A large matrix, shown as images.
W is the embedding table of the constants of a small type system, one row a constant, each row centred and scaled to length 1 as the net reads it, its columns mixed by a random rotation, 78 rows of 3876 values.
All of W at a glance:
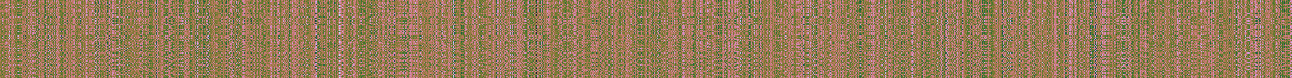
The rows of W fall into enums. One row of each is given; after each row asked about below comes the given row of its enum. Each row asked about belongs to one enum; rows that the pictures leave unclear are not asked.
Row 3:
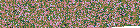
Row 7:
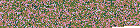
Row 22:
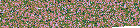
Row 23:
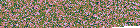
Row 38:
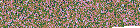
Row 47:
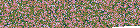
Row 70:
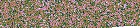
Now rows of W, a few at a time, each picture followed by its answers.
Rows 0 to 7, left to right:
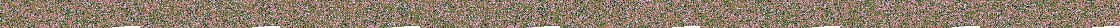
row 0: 22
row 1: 47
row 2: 3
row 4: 38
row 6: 70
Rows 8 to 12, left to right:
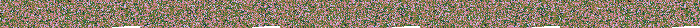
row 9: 47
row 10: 3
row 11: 3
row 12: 22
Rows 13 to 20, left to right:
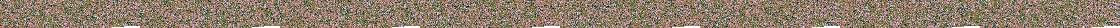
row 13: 23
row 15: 22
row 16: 7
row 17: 7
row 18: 23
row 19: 3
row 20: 23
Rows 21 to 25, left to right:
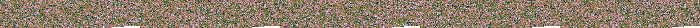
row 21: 23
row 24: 7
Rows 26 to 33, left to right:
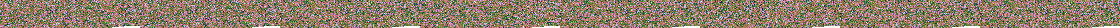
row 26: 47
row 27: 47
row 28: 22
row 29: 23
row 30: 22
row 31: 38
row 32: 22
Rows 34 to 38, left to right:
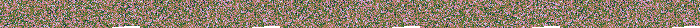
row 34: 47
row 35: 38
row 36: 38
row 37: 23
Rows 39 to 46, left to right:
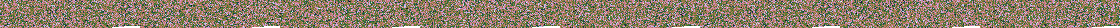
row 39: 47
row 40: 23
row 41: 22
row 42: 70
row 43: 3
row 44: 47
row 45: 38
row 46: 3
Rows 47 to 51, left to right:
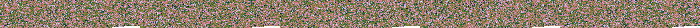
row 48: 7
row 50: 38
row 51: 47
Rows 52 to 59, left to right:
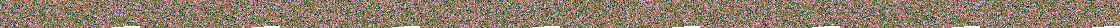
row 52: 23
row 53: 23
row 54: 22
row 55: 22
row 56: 38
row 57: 47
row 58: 23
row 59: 7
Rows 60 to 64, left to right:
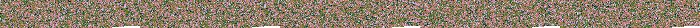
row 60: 22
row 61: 22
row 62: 23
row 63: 47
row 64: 7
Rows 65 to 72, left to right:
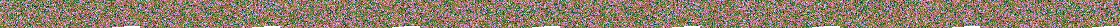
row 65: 7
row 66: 23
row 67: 47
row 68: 22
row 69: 23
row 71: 38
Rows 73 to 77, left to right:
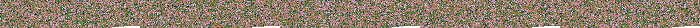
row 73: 22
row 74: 7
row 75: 70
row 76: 47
